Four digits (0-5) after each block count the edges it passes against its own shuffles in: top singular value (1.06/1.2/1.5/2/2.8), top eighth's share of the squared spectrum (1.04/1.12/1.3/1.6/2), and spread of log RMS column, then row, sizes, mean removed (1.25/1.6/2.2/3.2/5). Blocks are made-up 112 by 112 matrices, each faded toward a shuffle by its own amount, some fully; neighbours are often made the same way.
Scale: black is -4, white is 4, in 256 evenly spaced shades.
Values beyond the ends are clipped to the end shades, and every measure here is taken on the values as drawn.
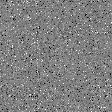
1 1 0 1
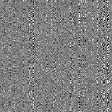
4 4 4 2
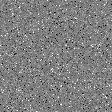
1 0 0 0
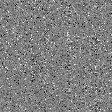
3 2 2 0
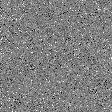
1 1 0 0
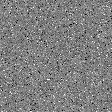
2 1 0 0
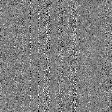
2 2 4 0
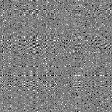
5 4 2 3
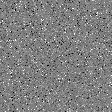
1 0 0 0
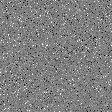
0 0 0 0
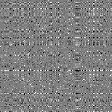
5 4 3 3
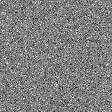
2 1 0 0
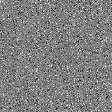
3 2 1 0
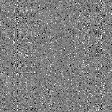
4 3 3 1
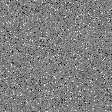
0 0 0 0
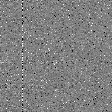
4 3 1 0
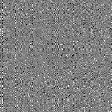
4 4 3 2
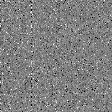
3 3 1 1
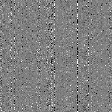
4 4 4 1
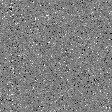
1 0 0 0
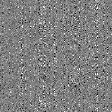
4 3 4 1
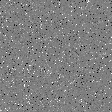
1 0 0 0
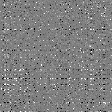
4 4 2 2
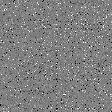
3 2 1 1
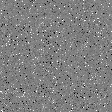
2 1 0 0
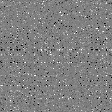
4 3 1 2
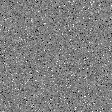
0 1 1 0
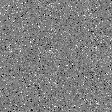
2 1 1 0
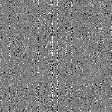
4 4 3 2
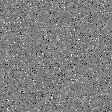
0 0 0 0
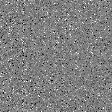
2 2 2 0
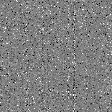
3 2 1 0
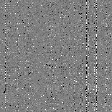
4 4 3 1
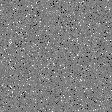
0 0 0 0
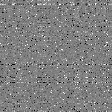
4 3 1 2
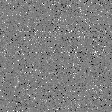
3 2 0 1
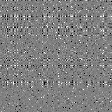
5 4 3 3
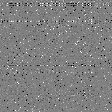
4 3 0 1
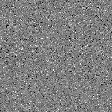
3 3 1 1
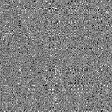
4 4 2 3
